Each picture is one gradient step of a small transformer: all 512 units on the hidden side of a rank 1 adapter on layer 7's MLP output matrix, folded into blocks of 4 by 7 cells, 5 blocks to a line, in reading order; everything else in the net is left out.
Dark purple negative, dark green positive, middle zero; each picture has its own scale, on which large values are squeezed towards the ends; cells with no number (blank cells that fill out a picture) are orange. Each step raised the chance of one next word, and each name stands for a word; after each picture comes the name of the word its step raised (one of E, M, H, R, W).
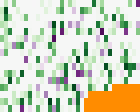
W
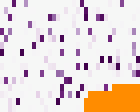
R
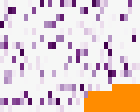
R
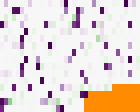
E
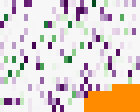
E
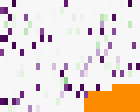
E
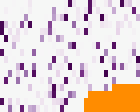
R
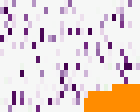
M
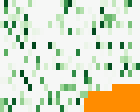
W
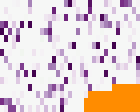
M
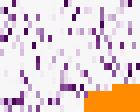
M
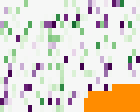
W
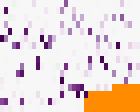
R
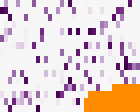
R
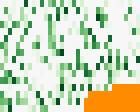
W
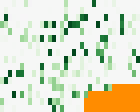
W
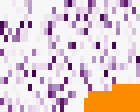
M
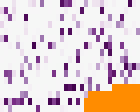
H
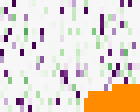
E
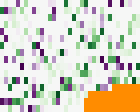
E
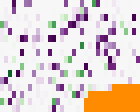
H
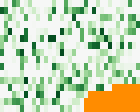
W
